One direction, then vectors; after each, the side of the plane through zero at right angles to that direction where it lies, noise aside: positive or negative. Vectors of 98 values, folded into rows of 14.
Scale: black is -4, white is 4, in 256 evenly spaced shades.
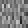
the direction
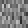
positive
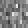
negative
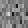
positive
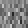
positive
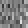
negative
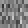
negative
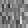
negative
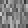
positive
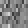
negative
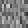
positive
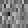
positive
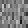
positive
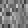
positive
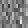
negative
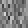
negative
